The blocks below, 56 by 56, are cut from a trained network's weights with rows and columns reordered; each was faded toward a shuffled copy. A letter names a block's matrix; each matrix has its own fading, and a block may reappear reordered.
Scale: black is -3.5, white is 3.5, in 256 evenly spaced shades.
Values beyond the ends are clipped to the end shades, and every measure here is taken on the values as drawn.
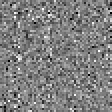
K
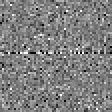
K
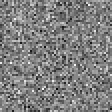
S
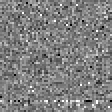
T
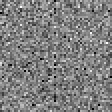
T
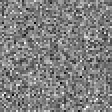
S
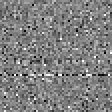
K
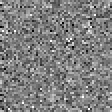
K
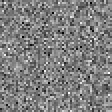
T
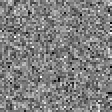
T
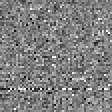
K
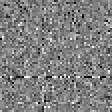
K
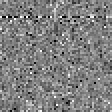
K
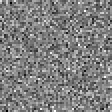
S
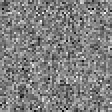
S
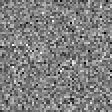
T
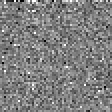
T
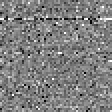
K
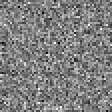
S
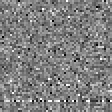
K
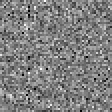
T
